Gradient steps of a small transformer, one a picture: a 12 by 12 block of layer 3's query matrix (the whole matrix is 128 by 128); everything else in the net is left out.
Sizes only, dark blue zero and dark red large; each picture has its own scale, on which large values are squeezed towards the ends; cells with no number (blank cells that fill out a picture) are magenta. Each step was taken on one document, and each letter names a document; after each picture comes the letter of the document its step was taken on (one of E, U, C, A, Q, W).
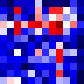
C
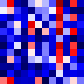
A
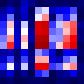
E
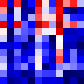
C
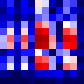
E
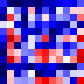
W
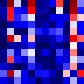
W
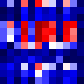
E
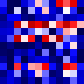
A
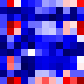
W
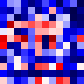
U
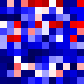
A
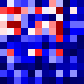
C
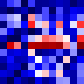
W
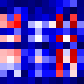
C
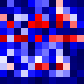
U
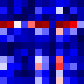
U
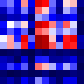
E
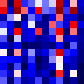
C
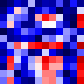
W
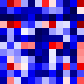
W
